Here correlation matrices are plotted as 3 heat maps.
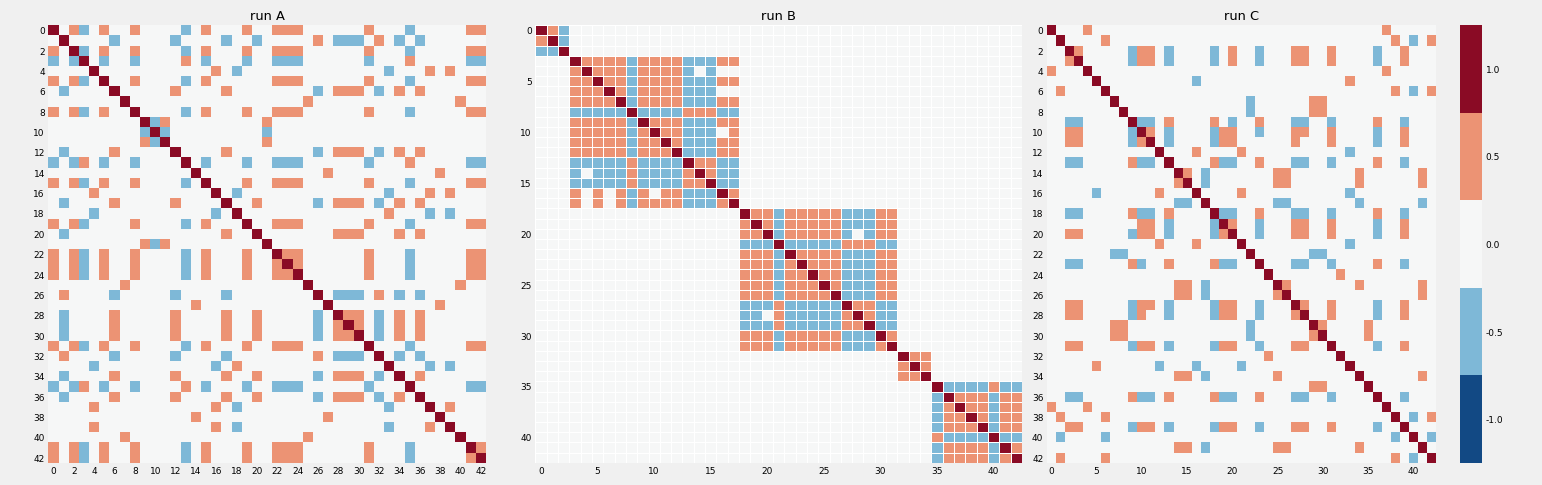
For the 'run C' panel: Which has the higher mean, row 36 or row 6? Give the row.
6
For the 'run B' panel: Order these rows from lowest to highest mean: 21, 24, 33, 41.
21, 33, 41, 24
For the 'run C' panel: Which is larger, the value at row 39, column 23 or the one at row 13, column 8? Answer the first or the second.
the second
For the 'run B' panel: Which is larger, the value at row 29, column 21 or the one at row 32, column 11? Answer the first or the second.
the first
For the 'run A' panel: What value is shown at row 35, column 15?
-0.5
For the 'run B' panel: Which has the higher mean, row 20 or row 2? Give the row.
20
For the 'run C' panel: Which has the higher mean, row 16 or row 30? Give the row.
30
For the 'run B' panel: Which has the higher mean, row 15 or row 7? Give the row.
7
